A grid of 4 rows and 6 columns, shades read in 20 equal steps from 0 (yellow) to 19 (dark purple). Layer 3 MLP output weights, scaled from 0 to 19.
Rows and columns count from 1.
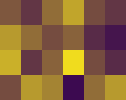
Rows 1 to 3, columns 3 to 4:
10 5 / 13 11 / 11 0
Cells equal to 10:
3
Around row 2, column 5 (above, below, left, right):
13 13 11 18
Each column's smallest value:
4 6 8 0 10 6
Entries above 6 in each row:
5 5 4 4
